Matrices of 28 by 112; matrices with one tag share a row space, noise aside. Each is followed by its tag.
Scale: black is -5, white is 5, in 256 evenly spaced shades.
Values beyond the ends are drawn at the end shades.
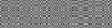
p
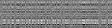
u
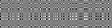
p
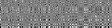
p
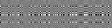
p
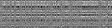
u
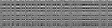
u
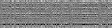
u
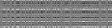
u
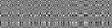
p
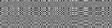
p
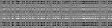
u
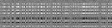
u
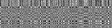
p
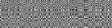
p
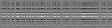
u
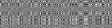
p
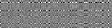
p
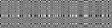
p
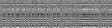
u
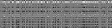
u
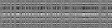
u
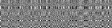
p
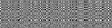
p
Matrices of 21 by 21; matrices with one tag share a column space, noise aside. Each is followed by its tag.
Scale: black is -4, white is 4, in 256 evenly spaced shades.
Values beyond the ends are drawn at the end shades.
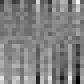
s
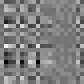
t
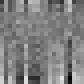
s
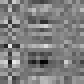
t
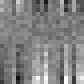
s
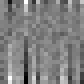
s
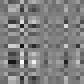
t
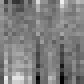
s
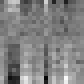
s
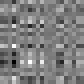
t
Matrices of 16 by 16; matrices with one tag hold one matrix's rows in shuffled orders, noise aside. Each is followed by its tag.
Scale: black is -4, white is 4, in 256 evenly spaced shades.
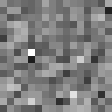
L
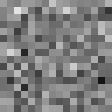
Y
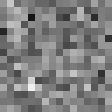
L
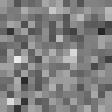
Y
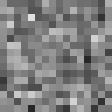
L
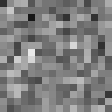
L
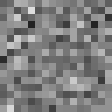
L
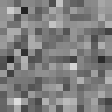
Y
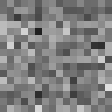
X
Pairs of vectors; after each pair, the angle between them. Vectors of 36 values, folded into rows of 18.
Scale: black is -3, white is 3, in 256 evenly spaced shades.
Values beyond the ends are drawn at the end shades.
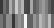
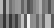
orthogonal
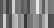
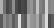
partly aligned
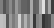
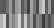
nearly parallel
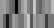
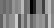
orthogonal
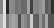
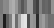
orthogonal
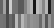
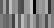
nearly parallel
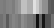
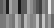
partly opposed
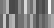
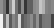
partly opposed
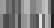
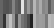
orthogonal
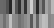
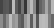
nearly parallel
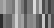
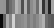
partly aligned
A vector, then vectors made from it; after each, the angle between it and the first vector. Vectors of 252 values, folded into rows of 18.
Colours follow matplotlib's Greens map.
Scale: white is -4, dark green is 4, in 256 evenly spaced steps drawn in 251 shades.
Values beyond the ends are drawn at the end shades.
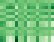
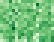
partly opposed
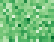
partly opposed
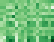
nearly opposite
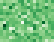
orthogonal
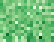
partly opposed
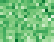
partly aligned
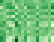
nearly parallel
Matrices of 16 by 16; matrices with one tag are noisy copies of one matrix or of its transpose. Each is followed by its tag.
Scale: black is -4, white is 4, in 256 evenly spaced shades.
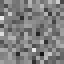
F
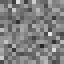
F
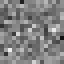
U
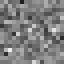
U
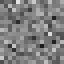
F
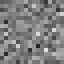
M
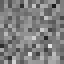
M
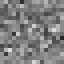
U
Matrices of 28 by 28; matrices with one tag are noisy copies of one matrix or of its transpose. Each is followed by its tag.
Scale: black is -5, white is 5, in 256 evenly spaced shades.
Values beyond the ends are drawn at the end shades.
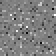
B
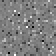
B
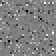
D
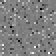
D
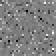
D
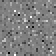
B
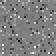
D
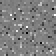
B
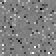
D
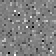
B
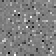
B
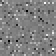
D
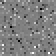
D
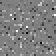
B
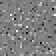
B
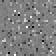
B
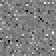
D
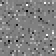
D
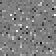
B
